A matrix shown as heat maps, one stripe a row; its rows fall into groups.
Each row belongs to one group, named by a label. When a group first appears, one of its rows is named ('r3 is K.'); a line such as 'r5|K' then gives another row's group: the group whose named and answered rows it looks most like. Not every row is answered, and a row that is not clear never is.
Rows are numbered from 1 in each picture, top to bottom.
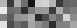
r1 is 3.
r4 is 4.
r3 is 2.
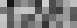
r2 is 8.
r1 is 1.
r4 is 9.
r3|9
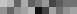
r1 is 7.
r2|2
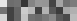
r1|4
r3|1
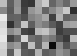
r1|3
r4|1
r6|1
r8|9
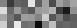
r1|4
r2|3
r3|7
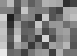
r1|7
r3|1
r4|9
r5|9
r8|4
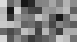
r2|9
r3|3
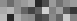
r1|2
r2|7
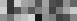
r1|8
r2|1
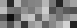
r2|7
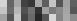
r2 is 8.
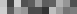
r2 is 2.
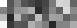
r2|2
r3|9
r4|4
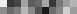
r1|1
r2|2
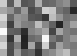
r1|9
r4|3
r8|2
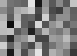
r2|8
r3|8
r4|9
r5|7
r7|9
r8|9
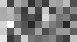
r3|7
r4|7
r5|9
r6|1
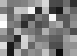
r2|8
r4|4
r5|8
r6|1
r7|1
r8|3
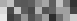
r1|7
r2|9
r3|1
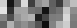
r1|1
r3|2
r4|2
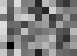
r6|3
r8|8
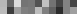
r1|8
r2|3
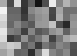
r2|4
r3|4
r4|3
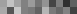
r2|8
